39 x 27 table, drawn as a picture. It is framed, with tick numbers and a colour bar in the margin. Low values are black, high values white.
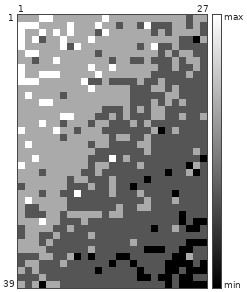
Ninth with the lowest average: bottom right. Ninth with the highest average: top left. Slope: up to the top left. Grain: fine. Mirror symmetry: none.
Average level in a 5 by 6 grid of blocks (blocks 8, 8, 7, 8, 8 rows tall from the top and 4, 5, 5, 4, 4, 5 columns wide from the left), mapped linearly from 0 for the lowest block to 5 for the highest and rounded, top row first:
5 5 4 4 3 3
5 4 4 3 2 2
4 4 3 2 2 1
4 3 2 2 1 1
3 2 1 1 1 0
